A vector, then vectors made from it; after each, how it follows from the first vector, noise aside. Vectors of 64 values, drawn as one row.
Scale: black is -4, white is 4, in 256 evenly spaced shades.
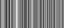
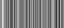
wrapped around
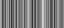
wrapped around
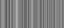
shrunk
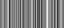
reversed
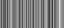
wrapped around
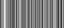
wrapped around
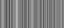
shrunk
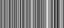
reversed
